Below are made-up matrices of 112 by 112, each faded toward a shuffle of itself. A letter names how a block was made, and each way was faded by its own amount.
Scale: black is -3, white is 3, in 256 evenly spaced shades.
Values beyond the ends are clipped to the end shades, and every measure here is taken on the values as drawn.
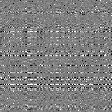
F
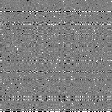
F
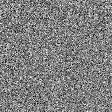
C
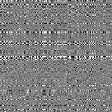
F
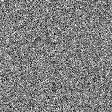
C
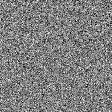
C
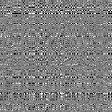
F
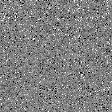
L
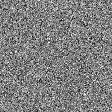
C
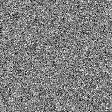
C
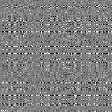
F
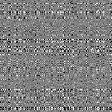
F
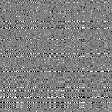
F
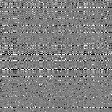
F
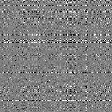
F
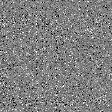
L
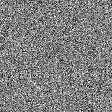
C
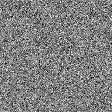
C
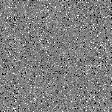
L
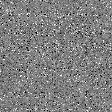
L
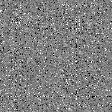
L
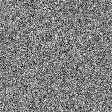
C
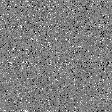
L
